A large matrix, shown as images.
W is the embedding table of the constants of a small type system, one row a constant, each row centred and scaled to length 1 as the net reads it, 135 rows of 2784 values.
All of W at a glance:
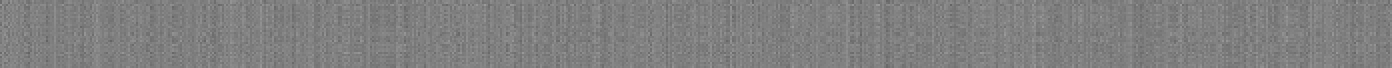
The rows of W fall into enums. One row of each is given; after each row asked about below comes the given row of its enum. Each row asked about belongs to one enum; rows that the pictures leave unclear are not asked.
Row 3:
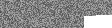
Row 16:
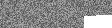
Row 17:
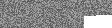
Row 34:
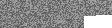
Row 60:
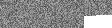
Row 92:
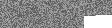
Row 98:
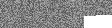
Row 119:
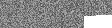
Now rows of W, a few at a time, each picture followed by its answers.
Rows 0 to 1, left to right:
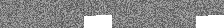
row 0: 119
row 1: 17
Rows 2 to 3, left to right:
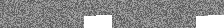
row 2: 17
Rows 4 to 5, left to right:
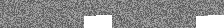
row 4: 17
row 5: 3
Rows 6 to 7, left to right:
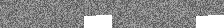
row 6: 60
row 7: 16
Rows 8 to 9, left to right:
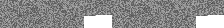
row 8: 92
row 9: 92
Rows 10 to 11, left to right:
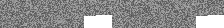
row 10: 34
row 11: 92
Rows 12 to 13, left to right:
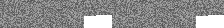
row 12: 17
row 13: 17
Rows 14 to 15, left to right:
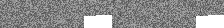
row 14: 34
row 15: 16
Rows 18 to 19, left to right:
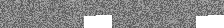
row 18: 98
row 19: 34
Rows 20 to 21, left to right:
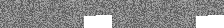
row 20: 98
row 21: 98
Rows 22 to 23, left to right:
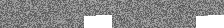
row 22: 34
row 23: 3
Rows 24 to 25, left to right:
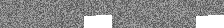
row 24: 119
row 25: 16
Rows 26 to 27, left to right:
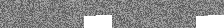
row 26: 98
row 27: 3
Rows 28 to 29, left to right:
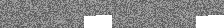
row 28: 34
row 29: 17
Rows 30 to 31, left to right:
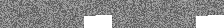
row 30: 92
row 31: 98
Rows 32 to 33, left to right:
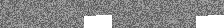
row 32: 16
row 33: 34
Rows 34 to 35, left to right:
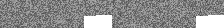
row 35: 16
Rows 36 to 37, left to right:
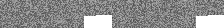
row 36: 34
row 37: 98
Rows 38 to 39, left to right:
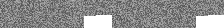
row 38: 98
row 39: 3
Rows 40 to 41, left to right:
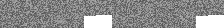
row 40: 34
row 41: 17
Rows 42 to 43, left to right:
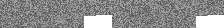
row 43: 92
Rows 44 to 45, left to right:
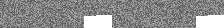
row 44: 17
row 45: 3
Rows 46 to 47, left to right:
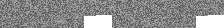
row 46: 34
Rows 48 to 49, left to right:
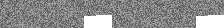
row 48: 16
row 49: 3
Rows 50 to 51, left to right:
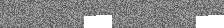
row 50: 17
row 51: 17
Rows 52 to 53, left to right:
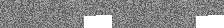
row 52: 98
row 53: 98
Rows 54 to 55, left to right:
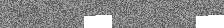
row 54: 92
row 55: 17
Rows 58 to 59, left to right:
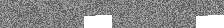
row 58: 92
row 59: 119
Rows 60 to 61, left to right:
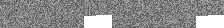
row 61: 34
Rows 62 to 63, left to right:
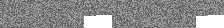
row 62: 17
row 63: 3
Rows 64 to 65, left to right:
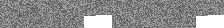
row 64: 92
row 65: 3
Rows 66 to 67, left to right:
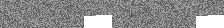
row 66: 3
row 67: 92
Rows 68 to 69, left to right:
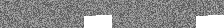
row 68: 3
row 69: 119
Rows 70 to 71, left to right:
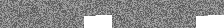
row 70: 92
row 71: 3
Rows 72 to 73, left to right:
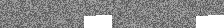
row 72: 34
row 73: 16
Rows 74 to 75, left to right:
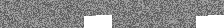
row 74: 3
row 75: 34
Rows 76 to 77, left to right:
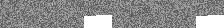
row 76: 16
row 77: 92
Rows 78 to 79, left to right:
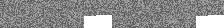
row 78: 17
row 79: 34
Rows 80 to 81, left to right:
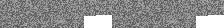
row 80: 34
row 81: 34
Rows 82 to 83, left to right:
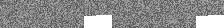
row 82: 60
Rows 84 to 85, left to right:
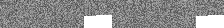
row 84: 60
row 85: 98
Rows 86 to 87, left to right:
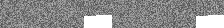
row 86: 16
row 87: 119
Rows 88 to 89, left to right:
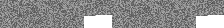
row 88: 92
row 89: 92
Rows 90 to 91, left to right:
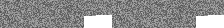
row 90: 3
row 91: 3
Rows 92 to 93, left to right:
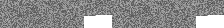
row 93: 92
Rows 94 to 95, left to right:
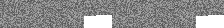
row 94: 17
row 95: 17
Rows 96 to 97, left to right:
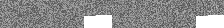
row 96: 92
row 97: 119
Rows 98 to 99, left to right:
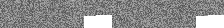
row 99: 3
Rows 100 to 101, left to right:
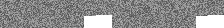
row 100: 3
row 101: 92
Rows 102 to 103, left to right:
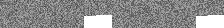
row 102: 60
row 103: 92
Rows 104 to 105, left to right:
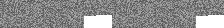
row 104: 17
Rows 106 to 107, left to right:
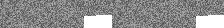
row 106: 16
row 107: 16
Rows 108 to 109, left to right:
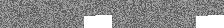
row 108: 92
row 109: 98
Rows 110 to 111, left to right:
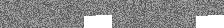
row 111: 98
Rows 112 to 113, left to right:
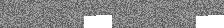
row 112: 17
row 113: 17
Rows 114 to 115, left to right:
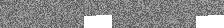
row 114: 60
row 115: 34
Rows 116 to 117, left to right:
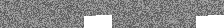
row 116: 3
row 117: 34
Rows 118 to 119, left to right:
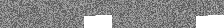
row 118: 92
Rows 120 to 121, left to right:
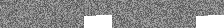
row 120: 60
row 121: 3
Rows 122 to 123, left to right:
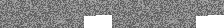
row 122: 34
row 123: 34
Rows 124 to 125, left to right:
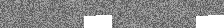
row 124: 98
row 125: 16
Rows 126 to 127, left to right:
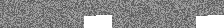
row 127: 92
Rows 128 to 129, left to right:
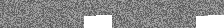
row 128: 17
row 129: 3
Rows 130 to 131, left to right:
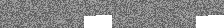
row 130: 34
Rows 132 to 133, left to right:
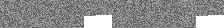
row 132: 3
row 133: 98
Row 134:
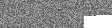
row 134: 17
